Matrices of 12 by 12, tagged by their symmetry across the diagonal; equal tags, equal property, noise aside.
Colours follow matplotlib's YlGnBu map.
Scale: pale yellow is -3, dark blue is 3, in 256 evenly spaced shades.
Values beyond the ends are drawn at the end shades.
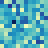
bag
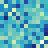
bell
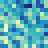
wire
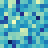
bag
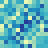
bell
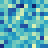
bag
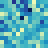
bag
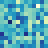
bag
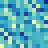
wire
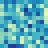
wire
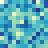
bell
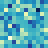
wire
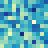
wire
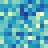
bag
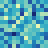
bell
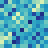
bell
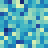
bag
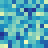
bag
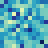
bell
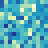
bag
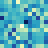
wire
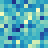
wire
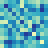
bell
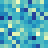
wire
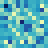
bell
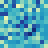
bell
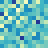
bell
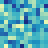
wire
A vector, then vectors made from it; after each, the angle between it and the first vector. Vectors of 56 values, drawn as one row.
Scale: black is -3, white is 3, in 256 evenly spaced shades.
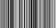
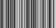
partly aligned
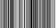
nearly parallel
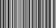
orthogonal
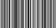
partly opposed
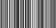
nearly opposite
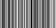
partly aligned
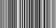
partly aligned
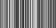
nearly opposite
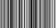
nearly parallel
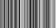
partly aligned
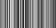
nearly opposite
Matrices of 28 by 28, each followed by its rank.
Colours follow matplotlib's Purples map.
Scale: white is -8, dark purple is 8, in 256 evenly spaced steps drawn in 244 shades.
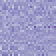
five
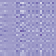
two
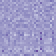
five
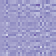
three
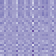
two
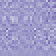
three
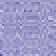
five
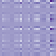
one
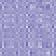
three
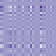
one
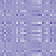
two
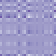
one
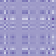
one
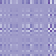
one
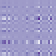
one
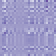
two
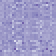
five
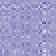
three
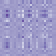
two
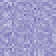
five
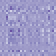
three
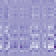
two
